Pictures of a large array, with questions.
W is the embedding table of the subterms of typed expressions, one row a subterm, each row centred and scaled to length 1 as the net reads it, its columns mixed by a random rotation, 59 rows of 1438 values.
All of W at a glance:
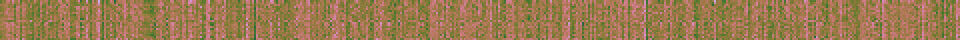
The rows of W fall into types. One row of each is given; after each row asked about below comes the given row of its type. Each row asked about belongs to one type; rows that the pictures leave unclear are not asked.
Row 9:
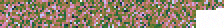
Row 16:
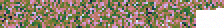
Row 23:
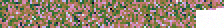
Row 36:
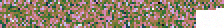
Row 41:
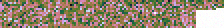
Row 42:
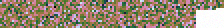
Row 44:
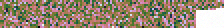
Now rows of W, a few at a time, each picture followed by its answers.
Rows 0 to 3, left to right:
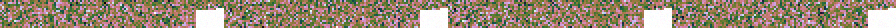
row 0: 41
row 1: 44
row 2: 41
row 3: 16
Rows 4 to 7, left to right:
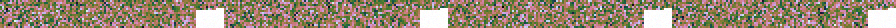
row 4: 41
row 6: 42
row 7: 16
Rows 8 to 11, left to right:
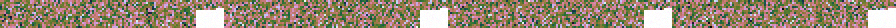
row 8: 16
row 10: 9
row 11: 23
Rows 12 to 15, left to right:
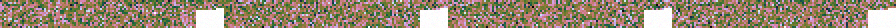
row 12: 41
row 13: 23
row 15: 44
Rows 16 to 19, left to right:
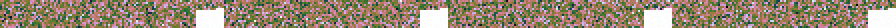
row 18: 42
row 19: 42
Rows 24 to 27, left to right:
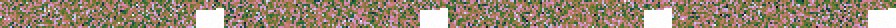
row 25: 16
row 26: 23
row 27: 44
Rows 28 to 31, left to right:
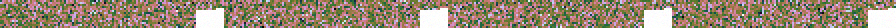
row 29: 23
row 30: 9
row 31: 16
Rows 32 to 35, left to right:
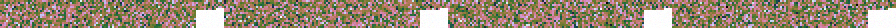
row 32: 9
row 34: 36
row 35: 42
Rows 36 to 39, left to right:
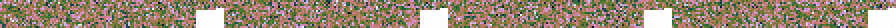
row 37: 42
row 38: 44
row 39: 36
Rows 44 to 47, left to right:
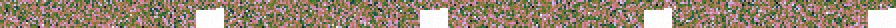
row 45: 44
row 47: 41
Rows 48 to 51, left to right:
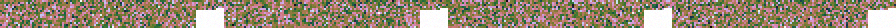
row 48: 9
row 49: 41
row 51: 44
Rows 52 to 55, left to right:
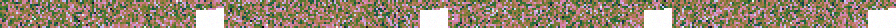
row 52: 23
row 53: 44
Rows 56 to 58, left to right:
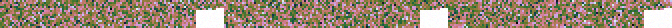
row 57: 36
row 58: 16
